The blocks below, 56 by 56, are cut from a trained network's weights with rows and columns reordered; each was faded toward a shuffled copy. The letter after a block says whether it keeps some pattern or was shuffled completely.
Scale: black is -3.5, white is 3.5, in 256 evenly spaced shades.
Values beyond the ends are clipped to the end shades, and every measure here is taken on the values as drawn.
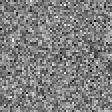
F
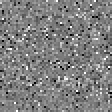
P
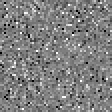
F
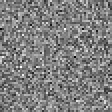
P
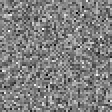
F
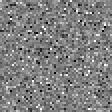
P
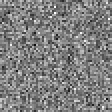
P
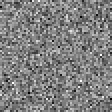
F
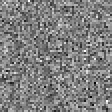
P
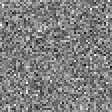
P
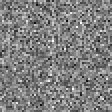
P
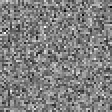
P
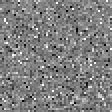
P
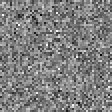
P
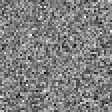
P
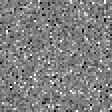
F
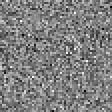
F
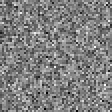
P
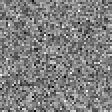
F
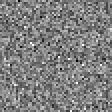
P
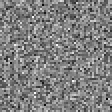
P
